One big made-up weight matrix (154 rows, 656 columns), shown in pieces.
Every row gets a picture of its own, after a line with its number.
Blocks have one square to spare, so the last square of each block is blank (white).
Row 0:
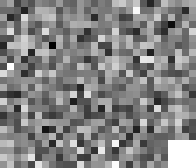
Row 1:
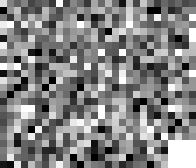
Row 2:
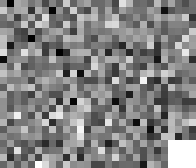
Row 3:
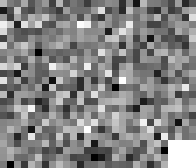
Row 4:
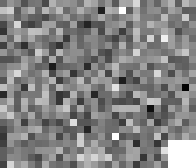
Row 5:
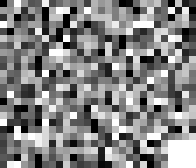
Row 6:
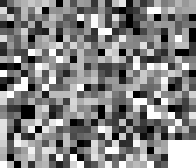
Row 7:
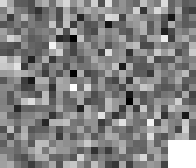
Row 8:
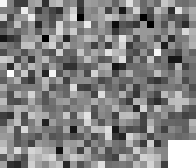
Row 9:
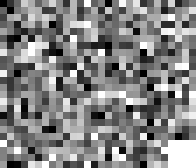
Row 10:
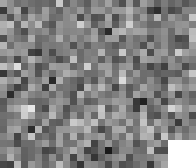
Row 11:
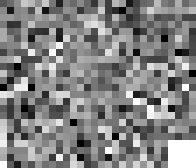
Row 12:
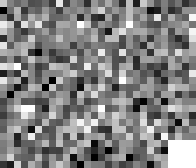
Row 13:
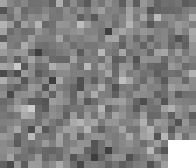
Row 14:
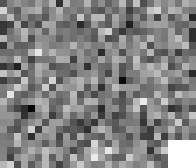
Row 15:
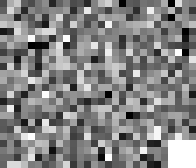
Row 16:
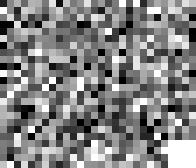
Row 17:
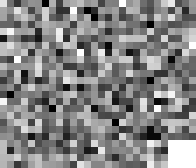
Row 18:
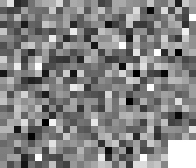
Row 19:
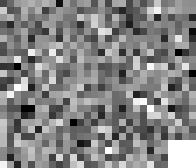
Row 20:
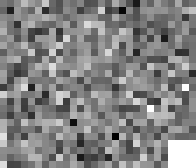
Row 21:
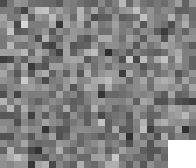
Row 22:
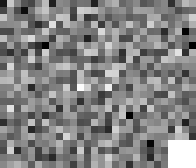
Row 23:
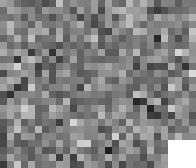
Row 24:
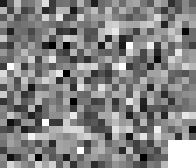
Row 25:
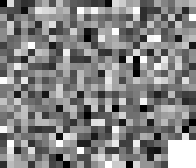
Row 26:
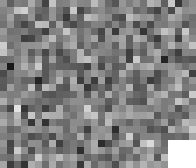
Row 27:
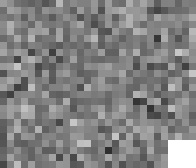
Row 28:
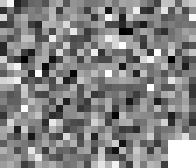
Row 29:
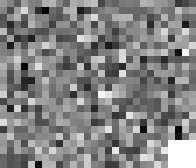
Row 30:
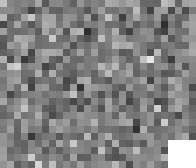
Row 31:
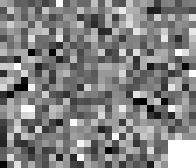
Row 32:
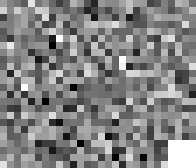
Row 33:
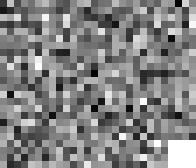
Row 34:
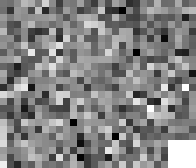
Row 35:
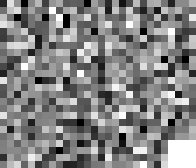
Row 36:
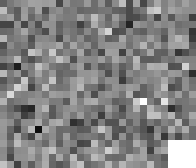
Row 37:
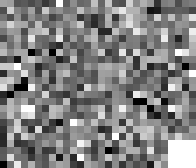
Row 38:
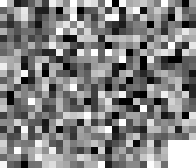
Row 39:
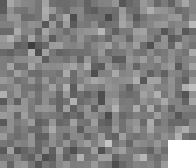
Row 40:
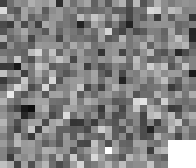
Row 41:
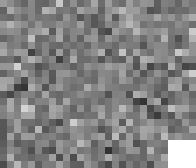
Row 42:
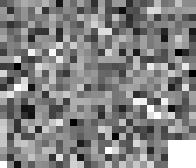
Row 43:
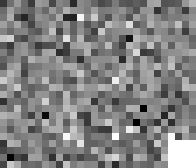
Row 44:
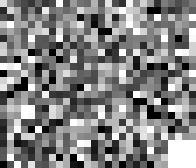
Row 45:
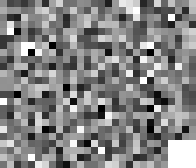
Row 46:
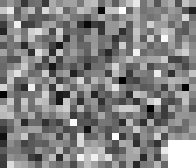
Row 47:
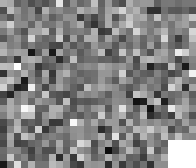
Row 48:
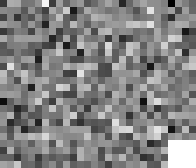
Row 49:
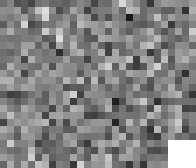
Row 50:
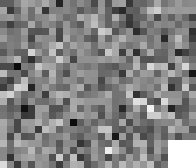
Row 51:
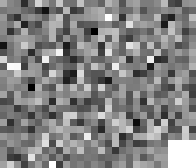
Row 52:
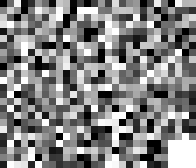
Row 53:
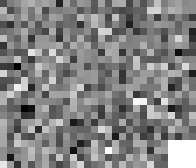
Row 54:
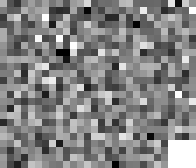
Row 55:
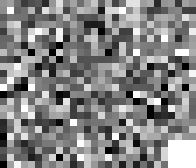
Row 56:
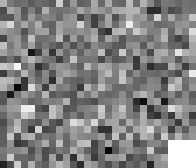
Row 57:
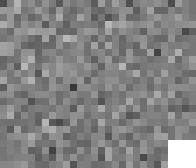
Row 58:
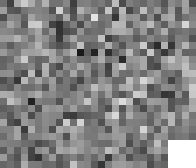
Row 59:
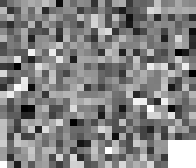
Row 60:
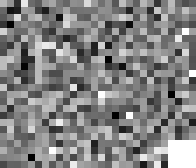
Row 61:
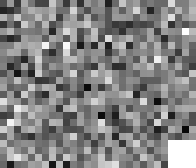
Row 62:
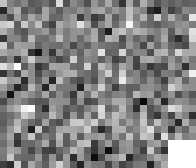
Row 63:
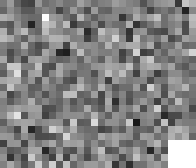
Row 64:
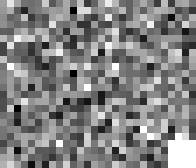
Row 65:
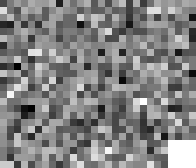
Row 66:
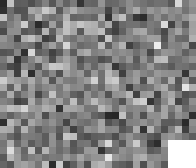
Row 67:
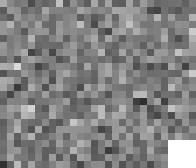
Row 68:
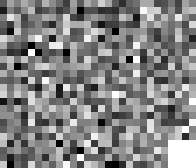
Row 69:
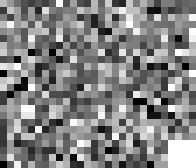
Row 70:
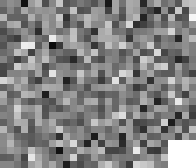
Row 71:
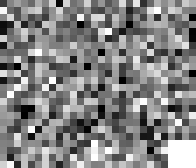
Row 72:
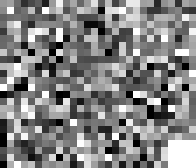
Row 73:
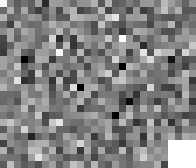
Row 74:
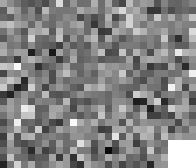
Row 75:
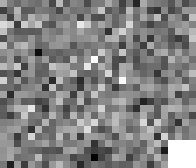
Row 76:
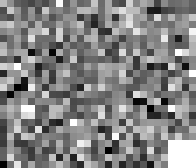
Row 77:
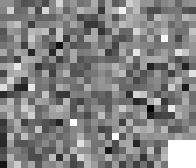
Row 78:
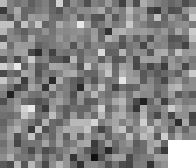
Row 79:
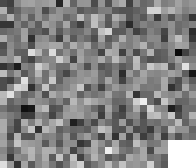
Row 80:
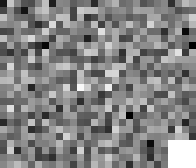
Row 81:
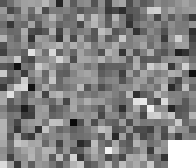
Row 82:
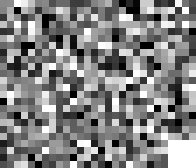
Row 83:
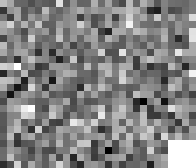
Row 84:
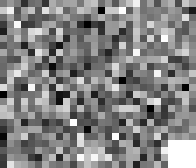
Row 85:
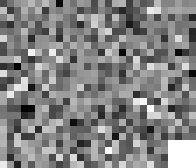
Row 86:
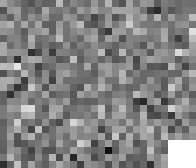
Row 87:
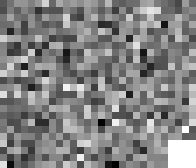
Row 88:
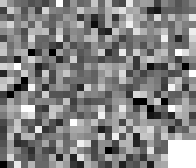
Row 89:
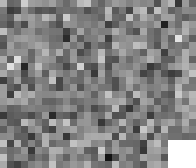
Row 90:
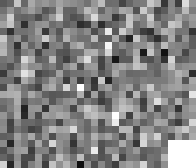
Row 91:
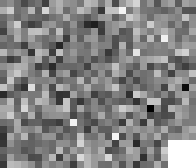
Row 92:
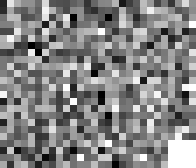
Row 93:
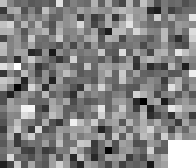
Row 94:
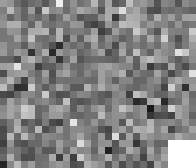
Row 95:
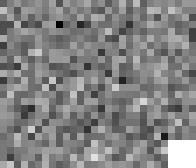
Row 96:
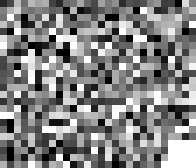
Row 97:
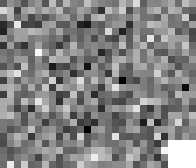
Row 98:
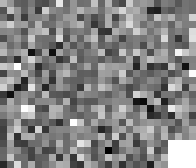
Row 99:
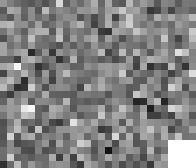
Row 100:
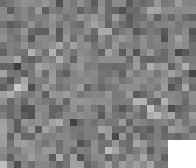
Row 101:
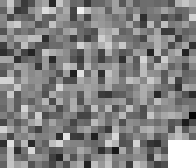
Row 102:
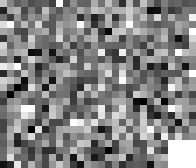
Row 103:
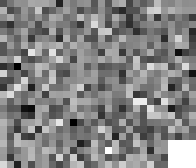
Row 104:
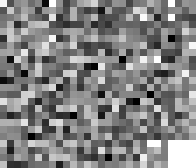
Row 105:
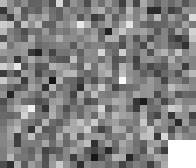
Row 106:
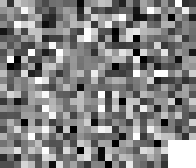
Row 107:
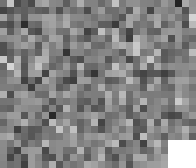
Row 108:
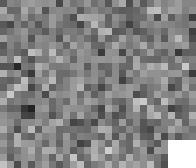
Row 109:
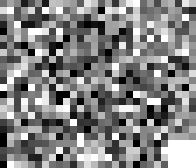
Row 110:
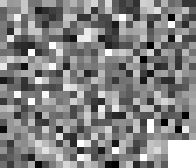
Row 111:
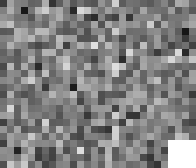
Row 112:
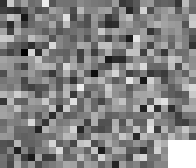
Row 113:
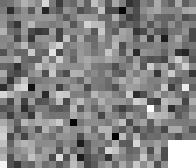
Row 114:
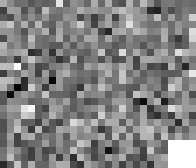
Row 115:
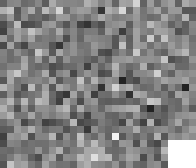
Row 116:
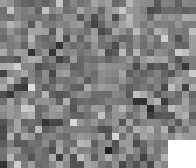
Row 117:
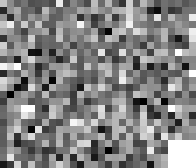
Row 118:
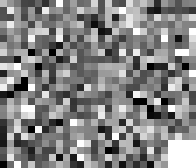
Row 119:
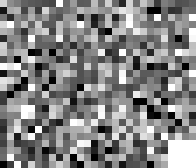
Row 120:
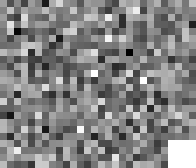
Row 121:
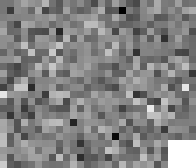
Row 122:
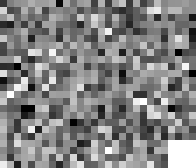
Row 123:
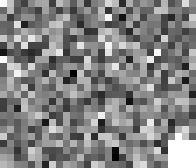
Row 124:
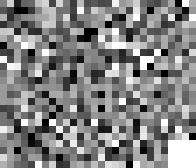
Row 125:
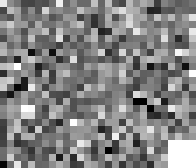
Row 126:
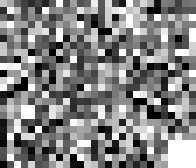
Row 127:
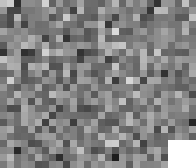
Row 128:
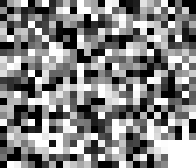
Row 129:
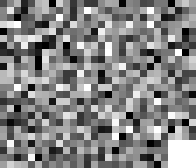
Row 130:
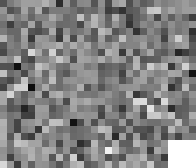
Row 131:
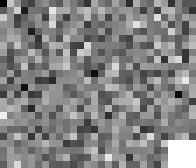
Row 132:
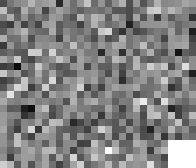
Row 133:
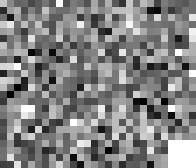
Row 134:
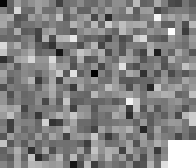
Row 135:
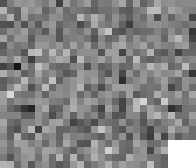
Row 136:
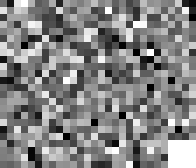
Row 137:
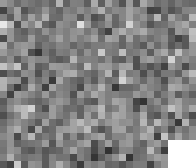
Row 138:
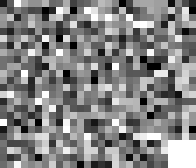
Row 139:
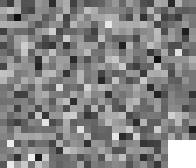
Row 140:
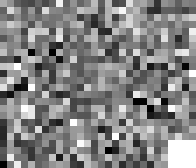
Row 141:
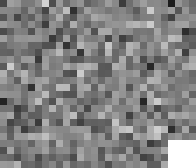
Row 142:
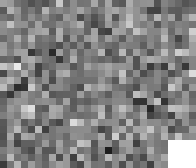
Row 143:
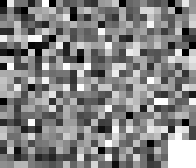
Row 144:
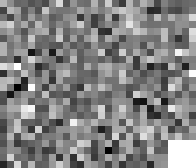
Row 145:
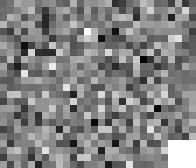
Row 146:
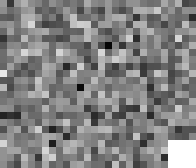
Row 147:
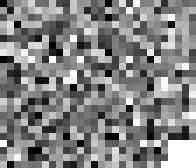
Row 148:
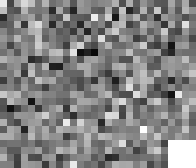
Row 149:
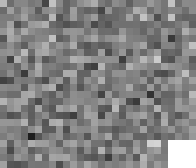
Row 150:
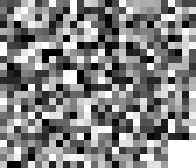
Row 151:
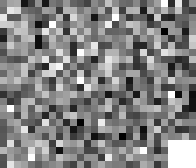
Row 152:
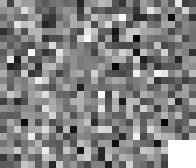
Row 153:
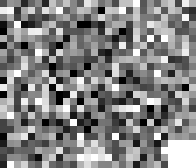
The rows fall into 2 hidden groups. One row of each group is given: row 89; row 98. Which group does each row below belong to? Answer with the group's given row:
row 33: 89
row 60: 89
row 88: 98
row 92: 89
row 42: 98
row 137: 98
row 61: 89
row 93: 98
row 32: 89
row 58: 89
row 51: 89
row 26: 89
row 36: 98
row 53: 98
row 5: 89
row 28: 89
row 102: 98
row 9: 89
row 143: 89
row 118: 98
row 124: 89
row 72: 98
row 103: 98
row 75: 98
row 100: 98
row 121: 98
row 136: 89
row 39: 89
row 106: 89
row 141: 89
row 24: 89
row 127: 89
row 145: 89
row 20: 98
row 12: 98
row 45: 89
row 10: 98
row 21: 89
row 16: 98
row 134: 89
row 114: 98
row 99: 98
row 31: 98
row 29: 89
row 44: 98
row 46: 98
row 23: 98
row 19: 98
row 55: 98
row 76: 98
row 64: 89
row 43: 89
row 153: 98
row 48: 89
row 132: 98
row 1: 98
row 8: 89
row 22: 89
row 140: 98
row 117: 98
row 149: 89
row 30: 89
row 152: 89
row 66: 89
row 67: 98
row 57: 89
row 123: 89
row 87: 89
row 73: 89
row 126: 98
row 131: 89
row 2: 89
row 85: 98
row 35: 89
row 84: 98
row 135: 98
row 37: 98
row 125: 98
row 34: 98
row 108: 98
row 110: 89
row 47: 98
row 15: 89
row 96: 89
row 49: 89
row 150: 89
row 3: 98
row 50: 98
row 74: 98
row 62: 98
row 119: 98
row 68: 89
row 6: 98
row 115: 98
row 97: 98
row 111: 89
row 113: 98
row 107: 89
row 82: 89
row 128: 89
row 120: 89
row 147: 89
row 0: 89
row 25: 89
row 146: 89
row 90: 89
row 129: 89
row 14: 98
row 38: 89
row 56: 98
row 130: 98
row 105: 98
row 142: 98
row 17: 89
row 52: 89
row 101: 89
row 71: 98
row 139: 89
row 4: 98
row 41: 98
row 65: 98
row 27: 98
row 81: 98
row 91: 98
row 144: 98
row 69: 98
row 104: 89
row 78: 98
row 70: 89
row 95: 98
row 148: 89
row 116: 98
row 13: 98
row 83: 98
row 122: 98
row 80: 89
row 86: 98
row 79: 98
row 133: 98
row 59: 98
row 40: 98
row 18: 89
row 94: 98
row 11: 98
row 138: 89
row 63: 89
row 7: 89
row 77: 98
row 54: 89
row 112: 89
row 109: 98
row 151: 89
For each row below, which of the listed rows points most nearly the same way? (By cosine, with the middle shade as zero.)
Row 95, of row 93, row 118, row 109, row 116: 109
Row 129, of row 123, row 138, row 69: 123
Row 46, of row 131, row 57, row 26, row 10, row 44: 44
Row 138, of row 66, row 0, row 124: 124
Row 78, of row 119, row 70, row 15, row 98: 119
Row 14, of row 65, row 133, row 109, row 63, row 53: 65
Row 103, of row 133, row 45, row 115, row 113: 113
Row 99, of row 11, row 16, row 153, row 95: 153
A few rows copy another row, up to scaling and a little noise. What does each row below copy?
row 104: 149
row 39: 92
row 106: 152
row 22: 80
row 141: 48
